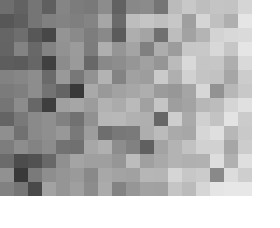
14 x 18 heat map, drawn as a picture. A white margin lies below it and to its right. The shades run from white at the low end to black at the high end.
No regular stripes run through it. No single row or column stands out from its neighbours. Values rise toward the left.
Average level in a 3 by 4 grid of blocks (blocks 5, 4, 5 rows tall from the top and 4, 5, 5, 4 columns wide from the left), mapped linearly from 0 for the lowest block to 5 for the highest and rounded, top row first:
5320
4320
4320
